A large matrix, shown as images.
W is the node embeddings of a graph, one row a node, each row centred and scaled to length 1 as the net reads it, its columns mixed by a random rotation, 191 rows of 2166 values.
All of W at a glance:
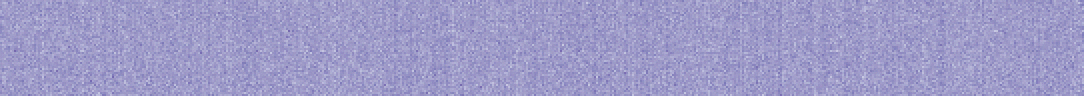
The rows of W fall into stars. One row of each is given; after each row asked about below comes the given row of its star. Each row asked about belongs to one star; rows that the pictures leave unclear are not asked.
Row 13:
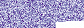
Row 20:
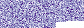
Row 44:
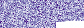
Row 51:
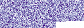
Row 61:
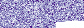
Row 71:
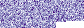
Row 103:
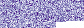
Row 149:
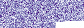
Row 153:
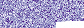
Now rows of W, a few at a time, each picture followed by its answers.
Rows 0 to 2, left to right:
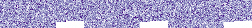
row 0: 44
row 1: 149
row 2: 13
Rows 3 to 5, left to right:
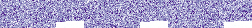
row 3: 103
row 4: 61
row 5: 13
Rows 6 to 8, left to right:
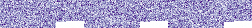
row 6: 71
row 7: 71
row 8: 44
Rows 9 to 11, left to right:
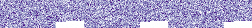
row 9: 149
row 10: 71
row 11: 103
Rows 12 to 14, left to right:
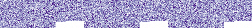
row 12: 61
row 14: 44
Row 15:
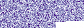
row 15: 103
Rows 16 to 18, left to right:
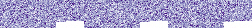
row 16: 153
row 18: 51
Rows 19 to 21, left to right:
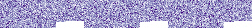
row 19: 153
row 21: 149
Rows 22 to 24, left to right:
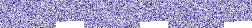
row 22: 71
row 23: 71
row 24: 20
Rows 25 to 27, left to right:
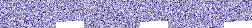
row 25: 44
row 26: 153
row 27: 20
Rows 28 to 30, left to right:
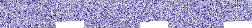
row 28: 13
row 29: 153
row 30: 51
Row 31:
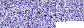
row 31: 13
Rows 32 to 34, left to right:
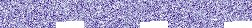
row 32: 13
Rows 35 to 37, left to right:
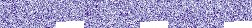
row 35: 103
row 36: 103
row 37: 20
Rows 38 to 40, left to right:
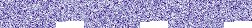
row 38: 149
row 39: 20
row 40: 153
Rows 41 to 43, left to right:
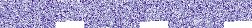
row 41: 149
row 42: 51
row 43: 71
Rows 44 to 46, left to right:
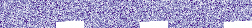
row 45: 149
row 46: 51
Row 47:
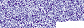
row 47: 20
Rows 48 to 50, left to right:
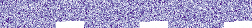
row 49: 61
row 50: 20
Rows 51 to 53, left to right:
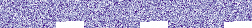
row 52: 44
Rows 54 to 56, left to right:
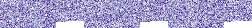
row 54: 61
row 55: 20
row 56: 149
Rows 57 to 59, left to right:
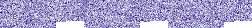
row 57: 44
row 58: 71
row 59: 20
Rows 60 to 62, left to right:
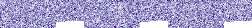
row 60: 153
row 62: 13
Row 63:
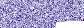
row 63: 153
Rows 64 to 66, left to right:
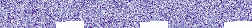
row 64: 13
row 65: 44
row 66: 153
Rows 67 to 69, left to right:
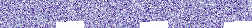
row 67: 71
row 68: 44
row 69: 153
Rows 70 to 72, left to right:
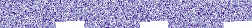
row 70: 149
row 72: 51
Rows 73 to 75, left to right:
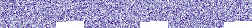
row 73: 103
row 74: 44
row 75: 153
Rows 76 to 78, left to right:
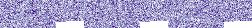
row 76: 149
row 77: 149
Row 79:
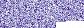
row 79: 44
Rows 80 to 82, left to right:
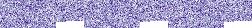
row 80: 44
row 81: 61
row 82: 71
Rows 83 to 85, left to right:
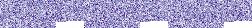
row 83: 149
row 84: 153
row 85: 20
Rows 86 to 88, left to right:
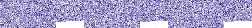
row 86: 13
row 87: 103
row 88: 61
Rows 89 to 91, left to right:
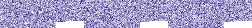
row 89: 103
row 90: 153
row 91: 149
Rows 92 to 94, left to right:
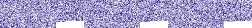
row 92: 44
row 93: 103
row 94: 51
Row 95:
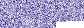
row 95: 71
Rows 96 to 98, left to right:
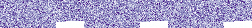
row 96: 44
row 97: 71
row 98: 51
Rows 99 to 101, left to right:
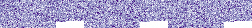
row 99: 103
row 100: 149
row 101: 51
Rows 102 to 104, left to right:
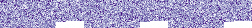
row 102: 13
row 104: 153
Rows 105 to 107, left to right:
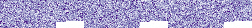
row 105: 44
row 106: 153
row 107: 153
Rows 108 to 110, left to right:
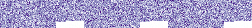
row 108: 71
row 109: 103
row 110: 44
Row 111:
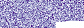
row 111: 61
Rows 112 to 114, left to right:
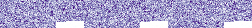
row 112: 44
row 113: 149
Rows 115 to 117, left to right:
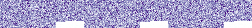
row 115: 61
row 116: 71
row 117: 61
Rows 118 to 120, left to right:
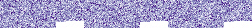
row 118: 149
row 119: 153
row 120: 61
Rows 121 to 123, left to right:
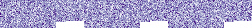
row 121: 13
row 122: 44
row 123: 44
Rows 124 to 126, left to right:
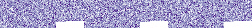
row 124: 51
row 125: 153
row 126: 51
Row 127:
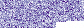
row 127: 20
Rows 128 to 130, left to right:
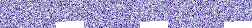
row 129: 13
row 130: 71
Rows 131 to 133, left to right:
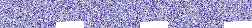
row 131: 153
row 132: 153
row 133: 149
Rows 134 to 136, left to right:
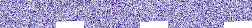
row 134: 51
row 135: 13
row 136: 103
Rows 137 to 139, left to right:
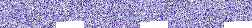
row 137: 20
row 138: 13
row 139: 103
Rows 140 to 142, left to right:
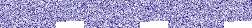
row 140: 71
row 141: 44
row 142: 71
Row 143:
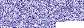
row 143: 153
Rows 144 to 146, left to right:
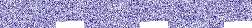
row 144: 61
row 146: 20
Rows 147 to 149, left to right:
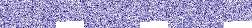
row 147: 71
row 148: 44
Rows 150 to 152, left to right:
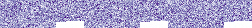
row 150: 103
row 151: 20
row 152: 153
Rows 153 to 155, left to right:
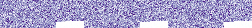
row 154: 61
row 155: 149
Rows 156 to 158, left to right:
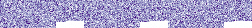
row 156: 44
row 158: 153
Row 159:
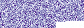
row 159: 13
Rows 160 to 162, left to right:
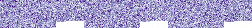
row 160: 103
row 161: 13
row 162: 103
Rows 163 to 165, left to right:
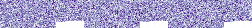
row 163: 61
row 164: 61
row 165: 153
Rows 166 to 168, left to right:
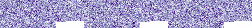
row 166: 149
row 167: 149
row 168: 20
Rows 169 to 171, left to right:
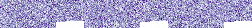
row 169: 153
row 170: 20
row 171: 20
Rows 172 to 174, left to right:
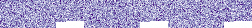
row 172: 44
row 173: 51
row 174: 71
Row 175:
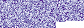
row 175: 44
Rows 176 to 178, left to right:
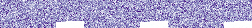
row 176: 153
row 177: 71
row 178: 13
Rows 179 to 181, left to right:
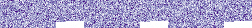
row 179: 103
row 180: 13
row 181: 71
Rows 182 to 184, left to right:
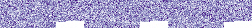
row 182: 61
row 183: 71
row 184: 103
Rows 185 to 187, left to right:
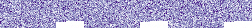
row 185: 44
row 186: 44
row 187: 149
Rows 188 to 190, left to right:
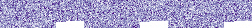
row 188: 20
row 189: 13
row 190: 103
